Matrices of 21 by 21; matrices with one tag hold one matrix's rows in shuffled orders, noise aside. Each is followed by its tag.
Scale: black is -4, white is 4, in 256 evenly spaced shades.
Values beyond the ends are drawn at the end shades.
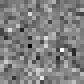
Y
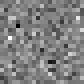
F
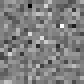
Y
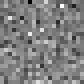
Y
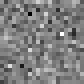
Y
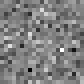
Y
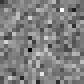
Y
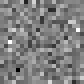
F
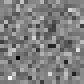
F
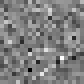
Y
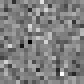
Y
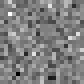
F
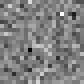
Y
